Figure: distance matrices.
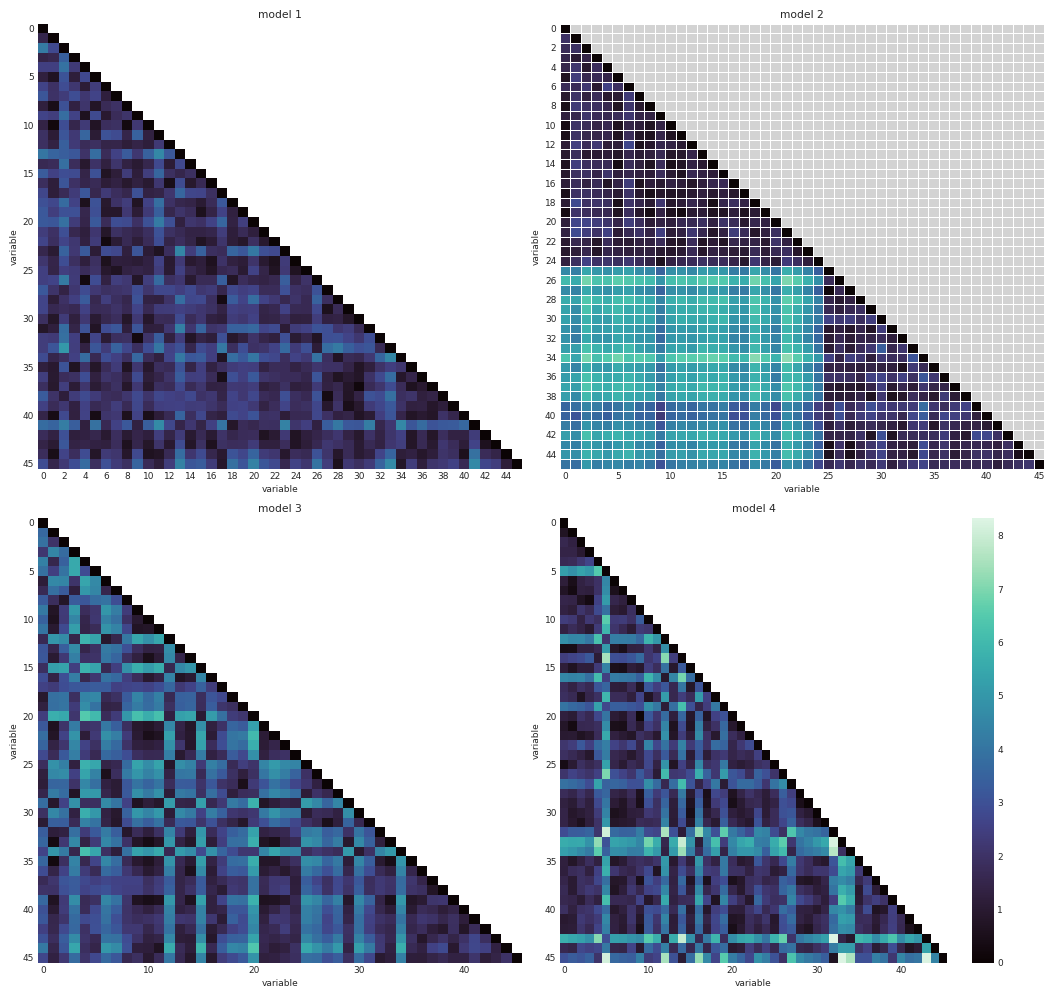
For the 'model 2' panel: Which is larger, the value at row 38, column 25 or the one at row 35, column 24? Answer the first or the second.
the second
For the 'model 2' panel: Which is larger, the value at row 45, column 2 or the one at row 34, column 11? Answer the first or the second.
the second
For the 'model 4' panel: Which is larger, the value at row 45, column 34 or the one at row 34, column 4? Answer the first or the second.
the first
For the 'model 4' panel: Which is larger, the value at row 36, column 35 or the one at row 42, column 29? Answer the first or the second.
the first
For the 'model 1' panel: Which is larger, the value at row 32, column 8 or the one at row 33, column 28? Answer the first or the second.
the second
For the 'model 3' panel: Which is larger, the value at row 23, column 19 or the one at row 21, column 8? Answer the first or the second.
the first
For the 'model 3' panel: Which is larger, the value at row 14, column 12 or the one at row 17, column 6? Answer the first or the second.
the first
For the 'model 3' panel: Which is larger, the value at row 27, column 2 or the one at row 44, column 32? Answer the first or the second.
the first
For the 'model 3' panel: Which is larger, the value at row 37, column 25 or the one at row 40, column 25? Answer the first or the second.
the second
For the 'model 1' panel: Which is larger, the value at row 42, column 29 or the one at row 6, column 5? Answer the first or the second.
the second
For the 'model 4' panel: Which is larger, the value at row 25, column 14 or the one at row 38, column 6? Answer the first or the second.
the first
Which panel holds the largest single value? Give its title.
model 4
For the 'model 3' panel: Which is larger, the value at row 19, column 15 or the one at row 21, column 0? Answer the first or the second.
the second
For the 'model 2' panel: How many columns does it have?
46
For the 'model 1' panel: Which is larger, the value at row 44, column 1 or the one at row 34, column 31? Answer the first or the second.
the second
